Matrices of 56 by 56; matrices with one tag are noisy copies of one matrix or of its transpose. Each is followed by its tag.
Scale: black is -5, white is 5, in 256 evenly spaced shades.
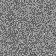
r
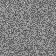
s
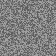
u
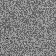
u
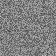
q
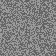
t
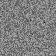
u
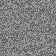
s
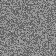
u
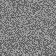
t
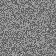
s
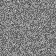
s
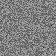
q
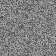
u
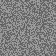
t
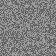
s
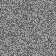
u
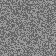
u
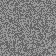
q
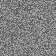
u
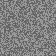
u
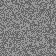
s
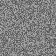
s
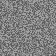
t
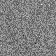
r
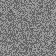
r
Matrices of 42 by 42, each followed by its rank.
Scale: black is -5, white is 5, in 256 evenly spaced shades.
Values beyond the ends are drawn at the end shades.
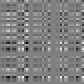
one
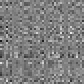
five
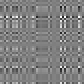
one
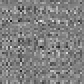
five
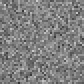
full rank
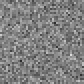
full rank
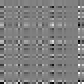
one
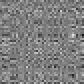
five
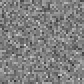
full rank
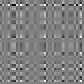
one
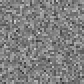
full rank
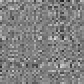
five
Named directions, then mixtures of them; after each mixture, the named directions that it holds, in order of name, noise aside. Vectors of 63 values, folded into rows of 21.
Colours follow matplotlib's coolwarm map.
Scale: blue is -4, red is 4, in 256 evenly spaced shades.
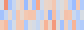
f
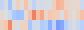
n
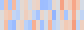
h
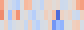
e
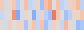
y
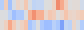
n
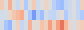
n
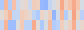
h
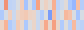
f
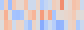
h, n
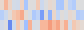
f, n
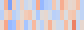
f, h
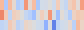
e, f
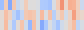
h, n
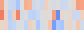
e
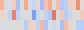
e, y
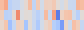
e, f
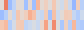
f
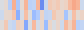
h, y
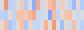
f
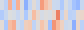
e, h
